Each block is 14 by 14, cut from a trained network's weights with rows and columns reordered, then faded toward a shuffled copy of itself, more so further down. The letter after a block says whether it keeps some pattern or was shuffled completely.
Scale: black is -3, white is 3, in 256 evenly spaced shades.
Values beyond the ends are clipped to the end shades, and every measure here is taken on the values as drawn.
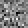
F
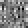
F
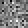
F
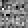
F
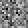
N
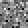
N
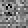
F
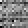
F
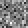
N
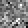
N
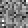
N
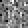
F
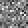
N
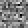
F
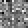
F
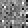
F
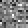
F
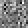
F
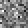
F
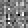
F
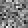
N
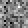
N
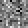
N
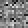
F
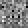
F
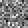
N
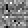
F
